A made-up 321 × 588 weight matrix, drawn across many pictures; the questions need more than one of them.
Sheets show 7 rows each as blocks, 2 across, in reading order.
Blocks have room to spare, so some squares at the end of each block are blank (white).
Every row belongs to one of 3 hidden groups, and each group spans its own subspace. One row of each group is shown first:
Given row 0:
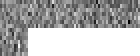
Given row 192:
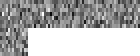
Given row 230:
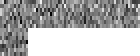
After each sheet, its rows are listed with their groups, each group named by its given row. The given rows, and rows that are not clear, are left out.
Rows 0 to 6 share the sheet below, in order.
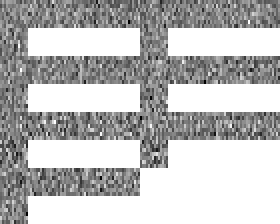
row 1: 230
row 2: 192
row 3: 192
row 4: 192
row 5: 0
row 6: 192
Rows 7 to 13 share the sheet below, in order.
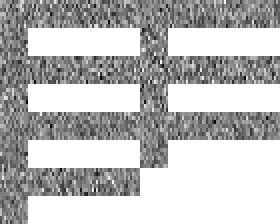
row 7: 230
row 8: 0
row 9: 192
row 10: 192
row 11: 230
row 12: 0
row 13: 0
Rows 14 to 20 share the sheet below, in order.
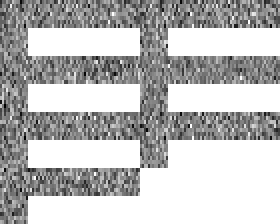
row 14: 230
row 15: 230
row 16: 0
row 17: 192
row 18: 230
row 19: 230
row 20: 230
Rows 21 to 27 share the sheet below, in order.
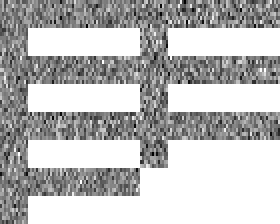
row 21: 0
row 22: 192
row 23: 230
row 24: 192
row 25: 0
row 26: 0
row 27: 0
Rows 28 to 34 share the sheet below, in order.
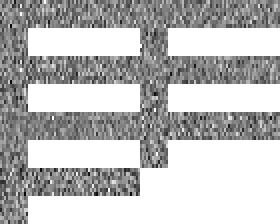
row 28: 192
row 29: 0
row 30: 192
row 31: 0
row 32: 0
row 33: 192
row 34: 230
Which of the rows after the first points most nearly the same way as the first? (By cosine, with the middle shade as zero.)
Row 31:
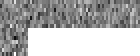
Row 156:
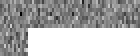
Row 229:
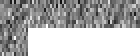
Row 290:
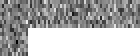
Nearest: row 156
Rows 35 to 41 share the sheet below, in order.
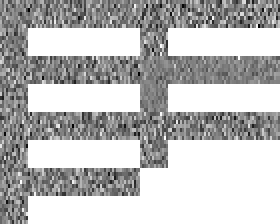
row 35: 0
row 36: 192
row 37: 0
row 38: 230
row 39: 192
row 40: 230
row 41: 192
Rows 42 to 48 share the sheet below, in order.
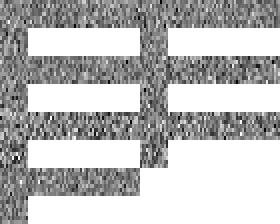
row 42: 0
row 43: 230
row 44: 0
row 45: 0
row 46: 0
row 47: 192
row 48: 192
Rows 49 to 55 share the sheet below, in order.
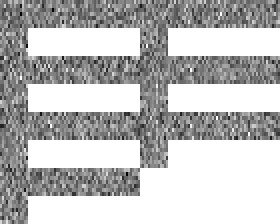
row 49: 192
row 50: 0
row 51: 230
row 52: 230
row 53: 230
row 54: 230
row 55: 0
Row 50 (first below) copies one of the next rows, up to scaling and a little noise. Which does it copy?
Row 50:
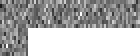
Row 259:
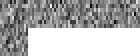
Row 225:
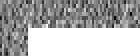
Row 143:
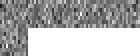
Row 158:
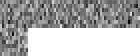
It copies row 143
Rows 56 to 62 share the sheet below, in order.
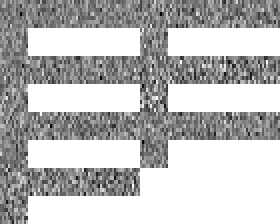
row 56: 192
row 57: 192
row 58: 192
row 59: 0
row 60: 230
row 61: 0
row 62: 192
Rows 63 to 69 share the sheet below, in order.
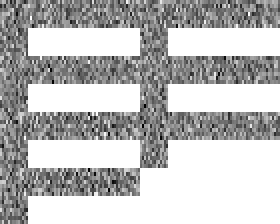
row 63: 0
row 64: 230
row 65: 230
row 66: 0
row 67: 230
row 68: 192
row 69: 230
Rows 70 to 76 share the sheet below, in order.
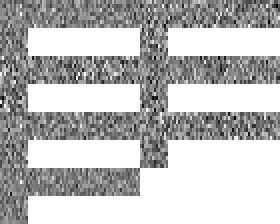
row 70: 192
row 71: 0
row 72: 0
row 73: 0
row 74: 192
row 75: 230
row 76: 192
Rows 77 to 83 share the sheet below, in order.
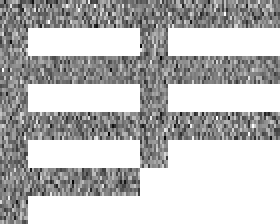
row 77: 230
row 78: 0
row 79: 192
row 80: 230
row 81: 230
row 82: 230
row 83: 192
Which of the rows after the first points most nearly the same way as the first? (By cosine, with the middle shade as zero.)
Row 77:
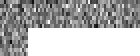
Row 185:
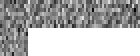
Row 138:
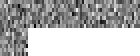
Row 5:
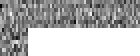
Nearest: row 138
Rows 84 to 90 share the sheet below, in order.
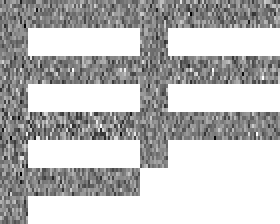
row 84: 230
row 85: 230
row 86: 192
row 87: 192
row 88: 192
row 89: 230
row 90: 192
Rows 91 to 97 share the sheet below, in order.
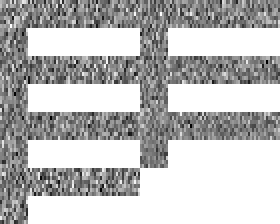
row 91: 0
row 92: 192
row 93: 0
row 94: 0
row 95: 0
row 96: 230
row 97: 192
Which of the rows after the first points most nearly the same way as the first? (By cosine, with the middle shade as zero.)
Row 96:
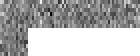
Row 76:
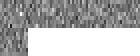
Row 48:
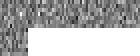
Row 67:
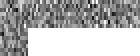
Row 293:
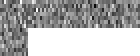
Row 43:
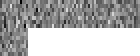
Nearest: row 67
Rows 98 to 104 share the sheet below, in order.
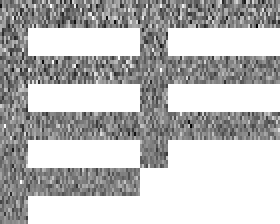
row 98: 0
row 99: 192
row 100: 0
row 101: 192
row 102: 192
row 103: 230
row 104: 192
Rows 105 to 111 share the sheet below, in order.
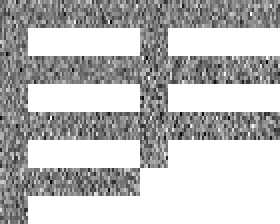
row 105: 0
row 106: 192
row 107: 192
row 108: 0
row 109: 0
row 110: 230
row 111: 230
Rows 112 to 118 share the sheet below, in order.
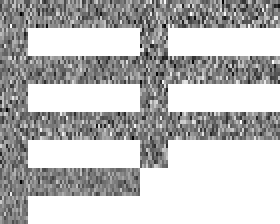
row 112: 192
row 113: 0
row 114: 0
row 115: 0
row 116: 0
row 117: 192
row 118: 192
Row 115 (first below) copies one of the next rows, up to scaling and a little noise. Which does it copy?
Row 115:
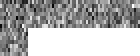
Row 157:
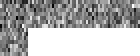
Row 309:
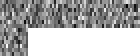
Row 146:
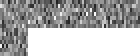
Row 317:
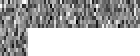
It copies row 157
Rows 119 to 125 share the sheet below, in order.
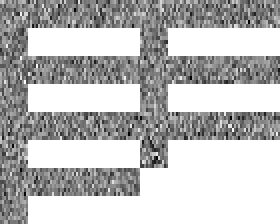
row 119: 0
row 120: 230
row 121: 230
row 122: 0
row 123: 0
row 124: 0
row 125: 230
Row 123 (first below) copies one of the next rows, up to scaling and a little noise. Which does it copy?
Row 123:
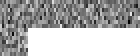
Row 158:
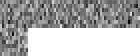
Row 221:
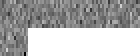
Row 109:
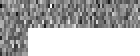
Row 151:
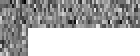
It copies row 158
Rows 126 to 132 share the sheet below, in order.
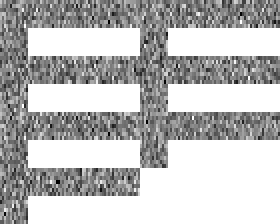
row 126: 230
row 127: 192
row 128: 0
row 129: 230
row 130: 230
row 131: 0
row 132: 192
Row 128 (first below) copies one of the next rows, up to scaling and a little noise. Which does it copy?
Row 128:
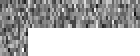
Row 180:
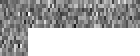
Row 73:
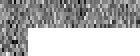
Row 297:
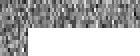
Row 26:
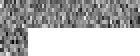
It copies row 297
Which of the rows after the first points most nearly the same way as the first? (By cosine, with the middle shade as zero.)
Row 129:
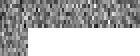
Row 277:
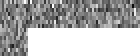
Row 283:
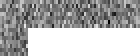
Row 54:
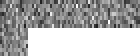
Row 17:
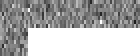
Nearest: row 54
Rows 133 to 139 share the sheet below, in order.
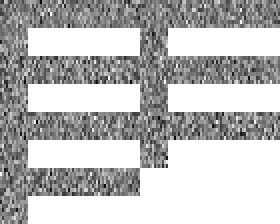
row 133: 230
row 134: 192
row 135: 230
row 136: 230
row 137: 230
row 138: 192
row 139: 0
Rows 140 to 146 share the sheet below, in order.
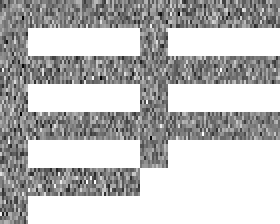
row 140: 192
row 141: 192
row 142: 192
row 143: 0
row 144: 230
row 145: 192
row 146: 0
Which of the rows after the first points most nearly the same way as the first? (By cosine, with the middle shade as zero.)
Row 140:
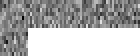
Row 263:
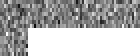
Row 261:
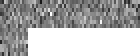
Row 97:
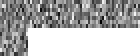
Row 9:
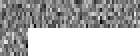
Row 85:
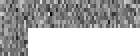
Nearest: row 85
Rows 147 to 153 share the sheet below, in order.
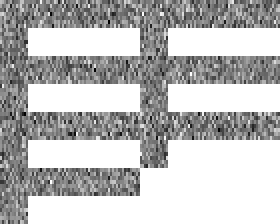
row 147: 230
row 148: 192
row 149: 0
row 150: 0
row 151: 0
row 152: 230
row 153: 230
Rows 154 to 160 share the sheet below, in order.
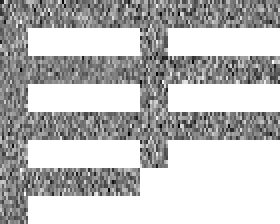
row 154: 230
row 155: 192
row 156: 192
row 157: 0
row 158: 0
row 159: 192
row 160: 230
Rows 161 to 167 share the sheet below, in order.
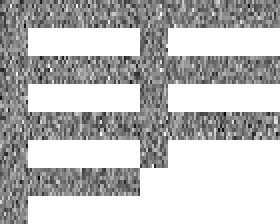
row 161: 230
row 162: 192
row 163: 230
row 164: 192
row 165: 192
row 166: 0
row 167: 192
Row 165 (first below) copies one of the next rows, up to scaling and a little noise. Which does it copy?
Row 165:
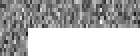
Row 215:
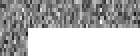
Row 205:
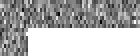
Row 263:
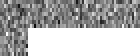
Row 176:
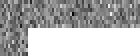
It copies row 215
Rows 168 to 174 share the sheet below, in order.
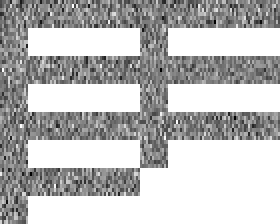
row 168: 230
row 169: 0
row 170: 192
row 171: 192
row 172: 192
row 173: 230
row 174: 0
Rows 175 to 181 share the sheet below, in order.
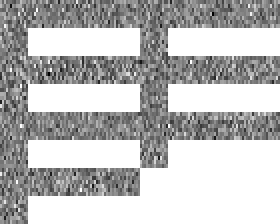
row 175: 230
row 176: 192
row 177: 0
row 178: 0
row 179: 192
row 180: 0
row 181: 0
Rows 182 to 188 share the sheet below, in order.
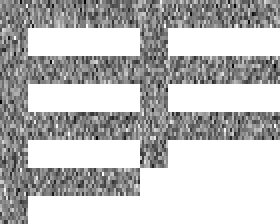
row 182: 0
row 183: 230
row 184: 0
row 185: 0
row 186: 0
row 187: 0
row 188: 230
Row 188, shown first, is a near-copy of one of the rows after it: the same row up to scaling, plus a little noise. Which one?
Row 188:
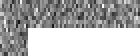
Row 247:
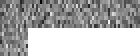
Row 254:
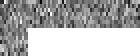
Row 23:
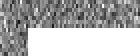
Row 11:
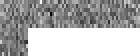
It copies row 23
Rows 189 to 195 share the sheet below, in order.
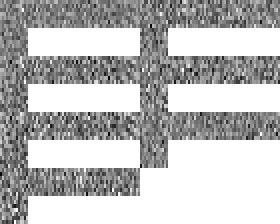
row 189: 230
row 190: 192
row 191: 230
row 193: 230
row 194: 0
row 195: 0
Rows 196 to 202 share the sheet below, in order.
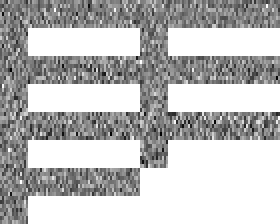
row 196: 192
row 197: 0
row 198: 0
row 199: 0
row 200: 0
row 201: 230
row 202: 192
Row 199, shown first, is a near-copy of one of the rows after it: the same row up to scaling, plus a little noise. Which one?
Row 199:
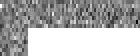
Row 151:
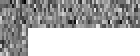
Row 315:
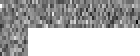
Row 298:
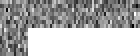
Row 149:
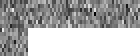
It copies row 315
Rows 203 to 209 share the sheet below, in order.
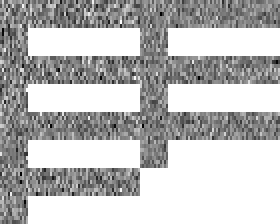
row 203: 0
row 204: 192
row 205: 192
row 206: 0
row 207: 230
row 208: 192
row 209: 192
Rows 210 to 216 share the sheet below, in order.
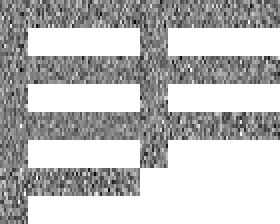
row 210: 192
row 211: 230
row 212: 192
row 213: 230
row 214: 192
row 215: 192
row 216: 230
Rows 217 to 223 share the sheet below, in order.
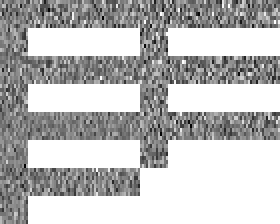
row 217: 192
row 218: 192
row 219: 192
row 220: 192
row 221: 0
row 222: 230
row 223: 0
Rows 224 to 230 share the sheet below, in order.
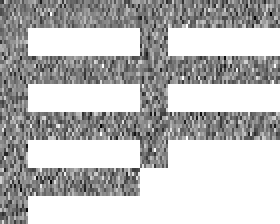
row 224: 230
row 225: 0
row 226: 230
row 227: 0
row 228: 192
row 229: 0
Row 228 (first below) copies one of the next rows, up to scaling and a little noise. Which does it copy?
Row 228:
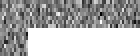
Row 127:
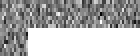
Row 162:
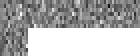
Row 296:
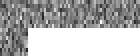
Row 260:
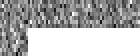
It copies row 127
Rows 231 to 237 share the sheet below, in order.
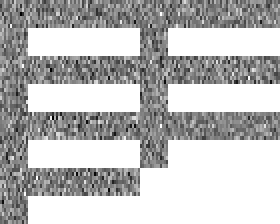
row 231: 192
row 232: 192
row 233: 230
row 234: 230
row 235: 0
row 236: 192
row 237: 230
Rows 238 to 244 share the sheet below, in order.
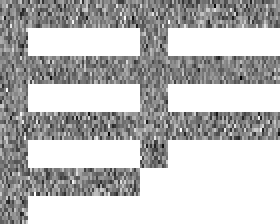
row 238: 192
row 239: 0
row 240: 0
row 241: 192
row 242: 230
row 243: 0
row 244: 192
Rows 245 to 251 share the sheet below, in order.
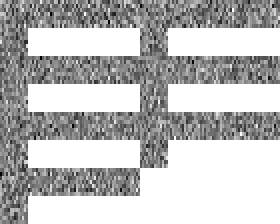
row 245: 230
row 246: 0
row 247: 230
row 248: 0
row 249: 192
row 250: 192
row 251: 0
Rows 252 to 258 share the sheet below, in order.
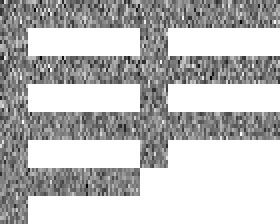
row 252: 230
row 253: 192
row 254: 230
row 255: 192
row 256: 192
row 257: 192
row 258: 0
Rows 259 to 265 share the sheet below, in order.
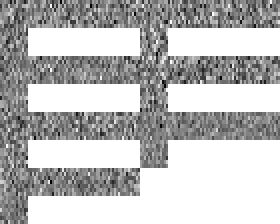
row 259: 0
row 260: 192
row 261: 230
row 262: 0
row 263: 192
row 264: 192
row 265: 230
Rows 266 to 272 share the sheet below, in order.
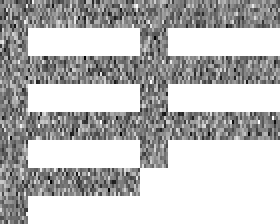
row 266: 0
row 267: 0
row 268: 192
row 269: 0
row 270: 192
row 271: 0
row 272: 230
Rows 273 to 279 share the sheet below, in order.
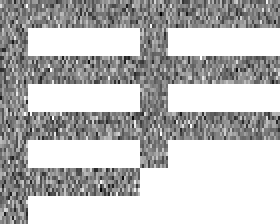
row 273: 0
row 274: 192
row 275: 230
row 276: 0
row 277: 0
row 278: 230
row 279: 192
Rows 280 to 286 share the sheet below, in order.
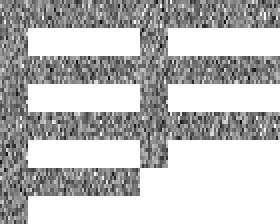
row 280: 192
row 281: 192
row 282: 230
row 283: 230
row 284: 192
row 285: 192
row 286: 230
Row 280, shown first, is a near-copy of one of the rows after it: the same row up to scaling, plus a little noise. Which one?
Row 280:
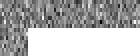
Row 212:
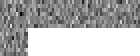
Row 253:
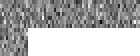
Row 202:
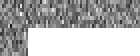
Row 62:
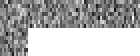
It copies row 253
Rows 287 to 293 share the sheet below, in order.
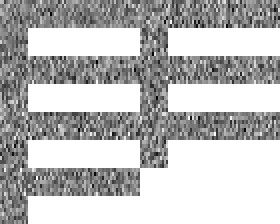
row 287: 230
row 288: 0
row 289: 0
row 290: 192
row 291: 0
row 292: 0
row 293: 230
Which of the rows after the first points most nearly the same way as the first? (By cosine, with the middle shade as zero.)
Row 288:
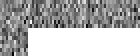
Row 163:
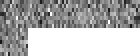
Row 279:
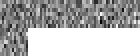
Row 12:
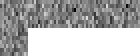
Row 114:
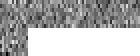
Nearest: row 12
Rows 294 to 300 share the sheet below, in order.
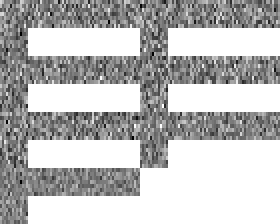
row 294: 230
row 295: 0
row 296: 192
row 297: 0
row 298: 0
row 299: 192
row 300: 192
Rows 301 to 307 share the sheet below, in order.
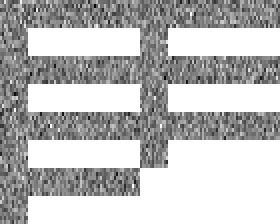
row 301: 230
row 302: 230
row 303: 0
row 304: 0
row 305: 230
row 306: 192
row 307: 192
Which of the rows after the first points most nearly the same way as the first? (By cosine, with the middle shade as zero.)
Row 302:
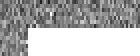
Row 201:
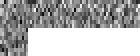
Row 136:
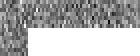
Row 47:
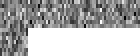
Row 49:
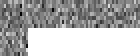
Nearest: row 49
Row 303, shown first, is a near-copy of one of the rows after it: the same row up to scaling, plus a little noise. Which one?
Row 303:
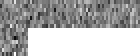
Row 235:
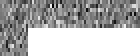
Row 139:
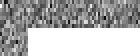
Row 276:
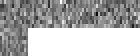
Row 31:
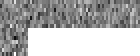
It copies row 31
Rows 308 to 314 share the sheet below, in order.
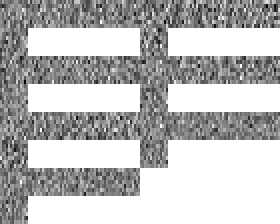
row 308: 192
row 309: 0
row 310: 230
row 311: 192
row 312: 0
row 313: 192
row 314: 192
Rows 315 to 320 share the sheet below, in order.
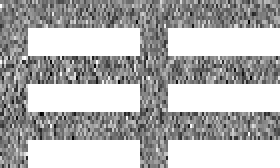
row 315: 0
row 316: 230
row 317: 0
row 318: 0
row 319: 230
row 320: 230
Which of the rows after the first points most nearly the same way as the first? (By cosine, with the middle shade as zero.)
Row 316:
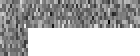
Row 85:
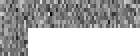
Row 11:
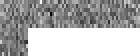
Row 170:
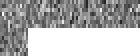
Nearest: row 85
